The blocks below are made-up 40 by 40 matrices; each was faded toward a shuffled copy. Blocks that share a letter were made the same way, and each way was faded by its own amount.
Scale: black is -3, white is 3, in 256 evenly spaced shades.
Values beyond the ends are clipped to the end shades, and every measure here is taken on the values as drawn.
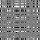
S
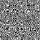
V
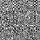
V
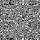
V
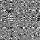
V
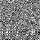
V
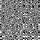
V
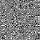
V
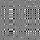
S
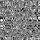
V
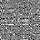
V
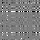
S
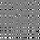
S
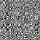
V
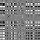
S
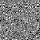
V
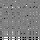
S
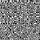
V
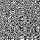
V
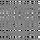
S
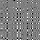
S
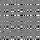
S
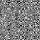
V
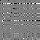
S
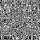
V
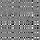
S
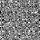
V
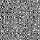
V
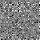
V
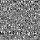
V
